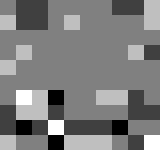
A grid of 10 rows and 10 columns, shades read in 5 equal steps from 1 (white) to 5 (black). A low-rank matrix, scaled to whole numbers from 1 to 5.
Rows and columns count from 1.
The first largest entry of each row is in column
2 2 1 10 2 1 4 1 2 4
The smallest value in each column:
2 1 2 1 2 2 2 2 2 1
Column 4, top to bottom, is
3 3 3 3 3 3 5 4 1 5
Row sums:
33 29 30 29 29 30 28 32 37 27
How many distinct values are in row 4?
3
